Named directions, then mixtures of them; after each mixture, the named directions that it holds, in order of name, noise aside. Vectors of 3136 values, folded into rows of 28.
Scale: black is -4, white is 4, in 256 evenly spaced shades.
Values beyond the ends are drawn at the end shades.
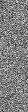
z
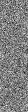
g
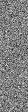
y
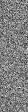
g, y, z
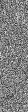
g, z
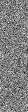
g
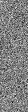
y, z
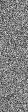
z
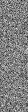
g, y, z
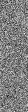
g, y, z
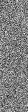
g, y, z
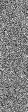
g, y, z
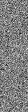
y
